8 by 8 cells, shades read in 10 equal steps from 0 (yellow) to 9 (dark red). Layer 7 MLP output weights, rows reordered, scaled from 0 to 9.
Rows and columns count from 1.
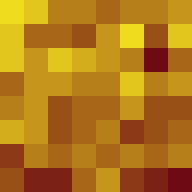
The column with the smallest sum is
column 1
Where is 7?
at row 6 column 6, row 7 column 1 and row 8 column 6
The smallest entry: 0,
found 2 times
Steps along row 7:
down up down up down up down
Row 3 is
1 3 1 2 3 4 9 5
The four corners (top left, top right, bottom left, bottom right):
0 3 6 9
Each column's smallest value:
0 1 1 2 3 0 4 1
